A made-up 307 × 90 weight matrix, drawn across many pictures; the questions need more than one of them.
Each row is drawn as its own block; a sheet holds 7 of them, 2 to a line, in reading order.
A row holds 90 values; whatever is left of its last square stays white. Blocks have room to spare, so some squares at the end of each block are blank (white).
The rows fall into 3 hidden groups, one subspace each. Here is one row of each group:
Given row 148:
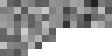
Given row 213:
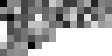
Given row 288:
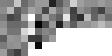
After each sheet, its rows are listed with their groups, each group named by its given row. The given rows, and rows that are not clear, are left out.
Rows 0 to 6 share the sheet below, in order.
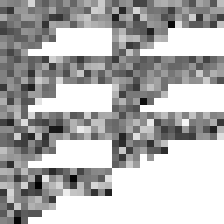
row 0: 148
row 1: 148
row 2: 288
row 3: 213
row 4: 148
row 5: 213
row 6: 213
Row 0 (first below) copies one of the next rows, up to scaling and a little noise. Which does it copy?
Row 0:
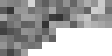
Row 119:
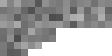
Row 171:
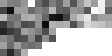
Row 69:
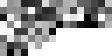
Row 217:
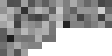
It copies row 171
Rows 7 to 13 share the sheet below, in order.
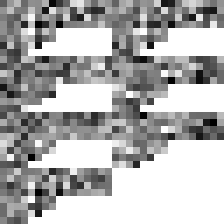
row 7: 288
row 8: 288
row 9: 148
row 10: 148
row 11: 213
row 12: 148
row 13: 288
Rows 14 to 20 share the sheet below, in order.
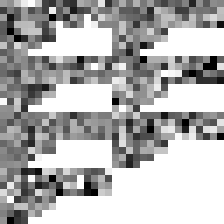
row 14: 148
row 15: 213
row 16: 288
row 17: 148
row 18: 288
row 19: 213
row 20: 148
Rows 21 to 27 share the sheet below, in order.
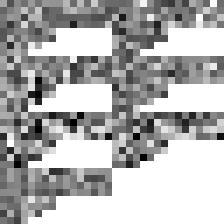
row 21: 213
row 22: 148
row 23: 288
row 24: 148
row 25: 213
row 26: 213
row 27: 288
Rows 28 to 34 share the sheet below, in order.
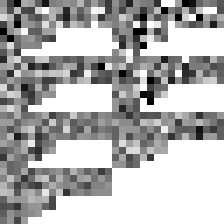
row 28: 148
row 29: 288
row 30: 148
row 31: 288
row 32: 288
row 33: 148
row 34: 148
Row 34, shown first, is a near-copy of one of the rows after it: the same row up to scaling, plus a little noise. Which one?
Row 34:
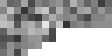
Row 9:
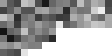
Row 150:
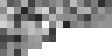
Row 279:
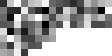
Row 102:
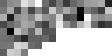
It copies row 150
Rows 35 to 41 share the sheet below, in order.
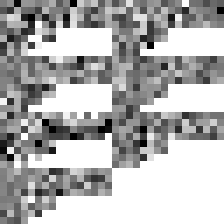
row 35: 288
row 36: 288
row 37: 288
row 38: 148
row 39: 213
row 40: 288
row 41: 288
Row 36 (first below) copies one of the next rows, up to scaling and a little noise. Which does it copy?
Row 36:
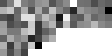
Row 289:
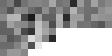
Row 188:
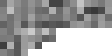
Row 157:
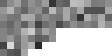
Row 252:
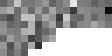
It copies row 252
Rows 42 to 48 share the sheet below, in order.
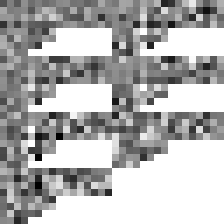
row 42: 148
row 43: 288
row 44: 288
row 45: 288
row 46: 288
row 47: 213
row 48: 213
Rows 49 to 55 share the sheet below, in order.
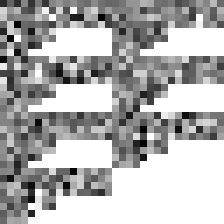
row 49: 148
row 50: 148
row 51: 213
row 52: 288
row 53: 213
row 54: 288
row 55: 288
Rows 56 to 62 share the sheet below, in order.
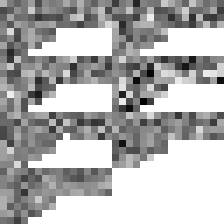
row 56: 148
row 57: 213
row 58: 288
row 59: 213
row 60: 148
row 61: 148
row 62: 213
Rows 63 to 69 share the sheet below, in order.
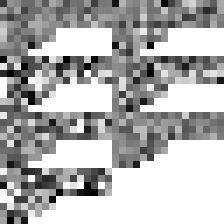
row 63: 213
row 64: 288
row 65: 213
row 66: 213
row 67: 148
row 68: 288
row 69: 148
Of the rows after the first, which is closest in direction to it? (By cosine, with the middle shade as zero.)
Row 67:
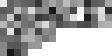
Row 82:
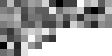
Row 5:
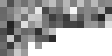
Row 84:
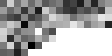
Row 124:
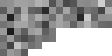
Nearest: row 5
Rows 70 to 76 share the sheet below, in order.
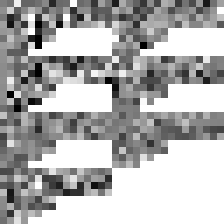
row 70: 288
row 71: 213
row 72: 213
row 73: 213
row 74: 213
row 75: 213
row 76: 213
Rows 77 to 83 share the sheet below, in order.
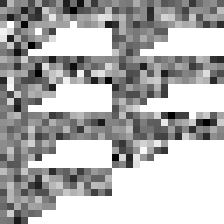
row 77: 213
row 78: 213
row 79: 213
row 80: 148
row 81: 288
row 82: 288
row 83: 213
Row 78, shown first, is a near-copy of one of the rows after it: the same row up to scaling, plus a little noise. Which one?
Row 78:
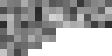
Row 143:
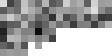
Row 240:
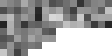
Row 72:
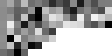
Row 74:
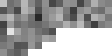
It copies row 240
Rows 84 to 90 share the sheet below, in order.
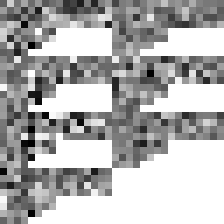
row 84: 213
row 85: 213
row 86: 288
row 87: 213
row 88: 288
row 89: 288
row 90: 213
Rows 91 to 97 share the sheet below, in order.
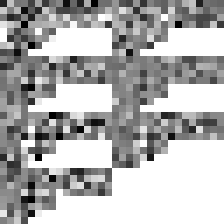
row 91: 213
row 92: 148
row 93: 288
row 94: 288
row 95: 288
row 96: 288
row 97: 288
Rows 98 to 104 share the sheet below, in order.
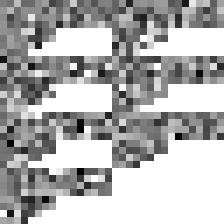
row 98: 288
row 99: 288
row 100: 148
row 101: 148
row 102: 148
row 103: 148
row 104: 288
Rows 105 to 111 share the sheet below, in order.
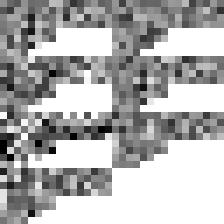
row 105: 288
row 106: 288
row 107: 148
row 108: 288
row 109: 213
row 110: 213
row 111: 213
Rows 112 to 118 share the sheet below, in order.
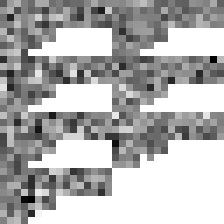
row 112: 148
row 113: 148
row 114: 213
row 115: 148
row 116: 213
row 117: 213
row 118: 288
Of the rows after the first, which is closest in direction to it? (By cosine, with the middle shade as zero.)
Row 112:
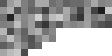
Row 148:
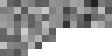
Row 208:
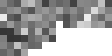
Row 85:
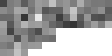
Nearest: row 85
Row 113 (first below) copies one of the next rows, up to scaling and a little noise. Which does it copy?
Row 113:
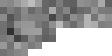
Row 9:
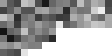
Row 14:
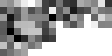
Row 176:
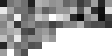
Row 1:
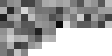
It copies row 14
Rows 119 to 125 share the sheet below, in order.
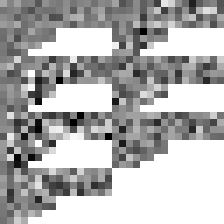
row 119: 148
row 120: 288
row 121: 288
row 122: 288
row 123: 213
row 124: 148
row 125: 213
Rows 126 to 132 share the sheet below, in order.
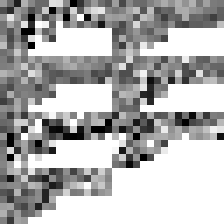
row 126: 288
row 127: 213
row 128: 213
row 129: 288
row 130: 213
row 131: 213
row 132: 148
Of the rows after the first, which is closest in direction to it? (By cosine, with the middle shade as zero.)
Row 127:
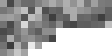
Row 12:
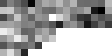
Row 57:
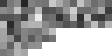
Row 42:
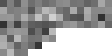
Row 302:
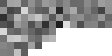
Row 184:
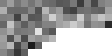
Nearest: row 57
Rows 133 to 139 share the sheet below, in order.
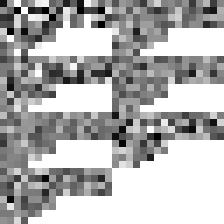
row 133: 148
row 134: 148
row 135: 213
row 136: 148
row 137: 213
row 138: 148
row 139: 148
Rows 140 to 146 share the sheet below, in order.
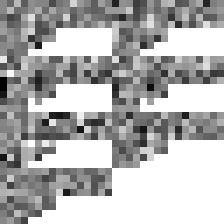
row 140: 288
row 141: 213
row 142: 213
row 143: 213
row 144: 288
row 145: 288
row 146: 148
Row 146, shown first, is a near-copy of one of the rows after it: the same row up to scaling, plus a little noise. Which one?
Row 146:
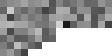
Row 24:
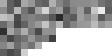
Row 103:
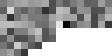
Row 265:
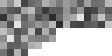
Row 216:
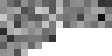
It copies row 103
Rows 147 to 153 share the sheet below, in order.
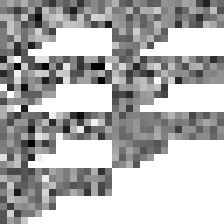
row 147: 213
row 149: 148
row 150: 148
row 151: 288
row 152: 288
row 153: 148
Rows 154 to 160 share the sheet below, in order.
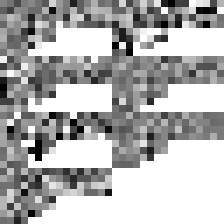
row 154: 288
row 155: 288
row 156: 213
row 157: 288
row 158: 288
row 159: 288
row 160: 213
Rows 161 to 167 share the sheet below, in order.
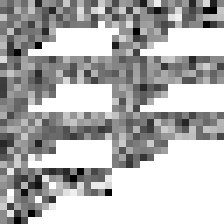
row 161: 148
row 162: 148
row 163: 213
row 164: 288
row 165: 213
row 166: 213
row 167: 213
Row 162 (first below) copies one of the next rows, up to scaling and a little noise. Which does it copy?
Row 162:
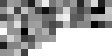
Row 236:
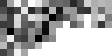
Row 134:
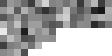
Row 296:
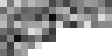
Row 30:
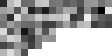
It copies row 134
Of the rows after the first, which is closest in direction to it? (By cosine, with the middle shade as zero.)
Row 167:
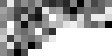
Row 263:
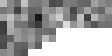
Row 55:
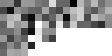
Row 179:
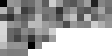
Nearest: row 263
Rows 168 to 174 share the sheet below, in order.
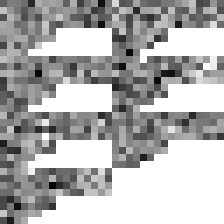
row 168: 148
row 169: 148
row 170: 213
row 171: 148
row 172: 148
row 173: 213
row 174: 148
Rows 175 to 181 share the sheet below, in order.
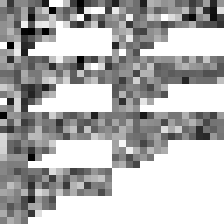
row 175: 288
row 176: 148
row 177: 288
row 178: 213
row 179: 213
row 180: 148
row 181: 288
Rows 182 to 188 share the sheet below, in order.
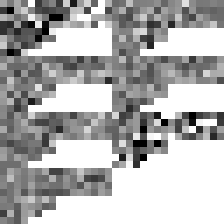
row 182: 148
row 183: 288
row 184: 213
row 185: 213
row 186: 148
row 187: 288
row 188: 288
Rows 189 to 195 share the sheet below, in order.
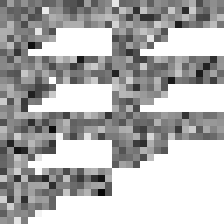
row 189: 213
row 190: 148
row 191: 288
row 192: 148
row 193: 148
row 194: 288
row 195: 148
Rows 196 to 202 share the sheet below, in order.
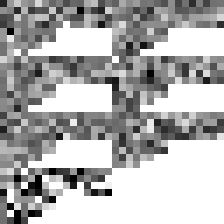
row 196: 148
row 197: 213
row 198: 213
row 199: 213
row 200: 148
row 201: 213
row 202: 213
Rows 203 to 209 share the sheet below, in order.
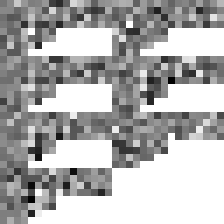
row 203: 288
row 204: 148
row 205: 288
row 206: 288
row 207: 288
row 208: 148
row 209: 288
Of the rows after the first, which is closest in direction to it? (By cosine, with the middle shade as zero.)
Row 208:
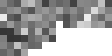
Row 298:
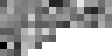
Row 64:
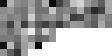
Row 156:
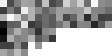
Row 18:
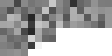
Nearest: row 18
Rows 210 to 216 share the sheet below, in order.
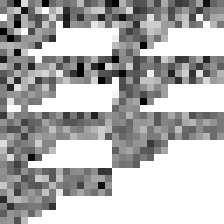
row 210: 148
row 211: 213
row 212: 148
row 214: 213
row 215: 288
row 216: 148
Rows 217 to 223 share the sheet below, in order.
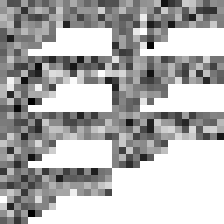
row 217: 148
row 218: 288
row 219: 213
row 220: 213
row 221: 213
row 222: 213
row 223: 213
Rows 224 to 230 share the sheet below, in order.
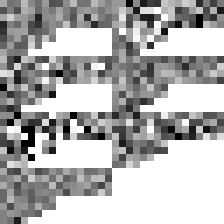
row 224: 213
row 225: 148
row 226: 148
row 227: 213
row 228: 288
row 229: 213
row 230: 148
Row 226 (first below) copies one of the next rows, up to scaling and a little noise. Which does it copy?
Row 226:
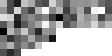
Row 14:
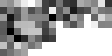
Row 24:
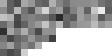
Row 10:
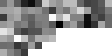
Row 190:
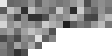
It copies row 24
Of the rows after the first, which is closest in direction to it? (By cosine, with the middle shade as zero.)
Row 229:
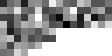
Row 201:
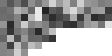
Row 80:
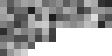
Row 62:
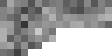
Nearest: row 201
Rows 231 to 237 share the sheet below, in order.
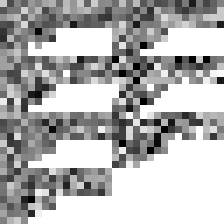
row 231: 213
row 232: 213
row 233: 288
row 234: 213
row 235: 148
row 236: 148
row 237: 288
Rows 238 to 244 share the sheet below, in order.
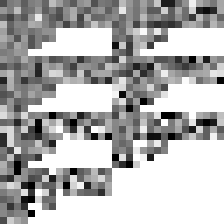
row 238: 213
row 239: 288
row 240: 213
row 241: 213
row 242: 213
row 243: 288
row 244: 288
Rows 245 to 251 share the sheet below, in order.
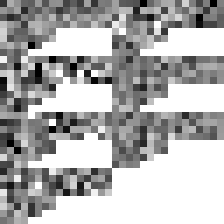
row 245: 213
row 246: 148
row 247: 213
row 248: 288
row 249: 148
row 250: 288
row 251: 213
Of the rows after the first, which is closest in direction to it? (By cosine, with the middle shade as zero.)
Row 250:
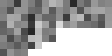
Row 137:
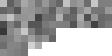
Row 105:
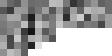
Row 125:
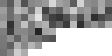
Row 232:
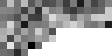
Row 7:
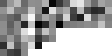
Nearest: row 105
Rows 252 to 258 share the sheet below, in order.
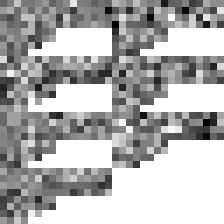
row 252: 288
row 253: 213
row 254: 213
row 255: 148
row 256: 288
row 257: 148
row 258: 213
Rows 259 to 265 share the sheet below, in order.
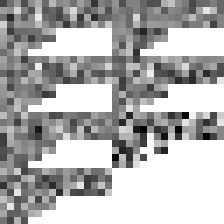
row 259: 213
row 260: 288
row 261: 213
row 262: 213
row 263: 213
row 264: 288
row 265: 148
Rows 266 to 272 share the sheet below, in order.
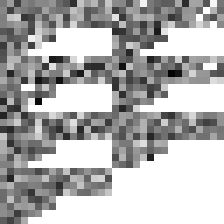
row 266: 288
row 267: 148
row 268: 288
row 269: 148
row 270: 213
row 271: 288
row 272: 148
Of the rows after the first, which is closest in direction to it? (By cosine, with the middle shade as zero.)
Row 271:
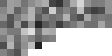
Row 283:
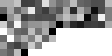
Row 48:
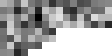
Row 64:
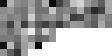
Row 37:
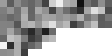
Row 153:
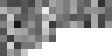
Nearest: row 64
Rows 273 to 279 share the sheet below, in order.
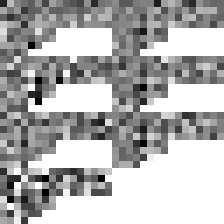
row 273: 213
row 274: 288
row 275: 288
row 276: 288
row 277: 148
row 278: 288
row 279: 148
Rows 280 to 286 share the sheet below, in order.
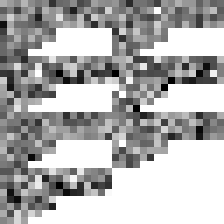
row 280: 213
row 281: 148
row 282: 213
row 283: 148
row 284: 213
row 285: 148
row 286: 213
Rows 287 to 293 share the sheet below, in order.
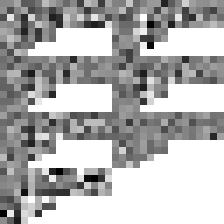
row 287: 148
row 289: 288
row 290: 288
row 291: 288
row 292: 148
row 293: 288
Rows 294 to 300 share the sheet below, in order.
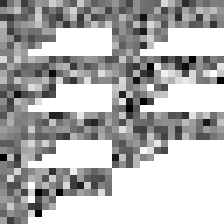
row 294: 213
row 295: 288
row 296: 148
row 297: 213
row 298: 288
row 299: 288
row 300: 288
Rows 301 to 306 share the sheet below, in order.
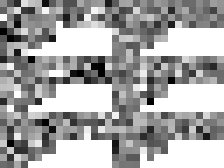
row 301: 148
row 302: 148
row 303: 148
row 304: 288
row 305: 148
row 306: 213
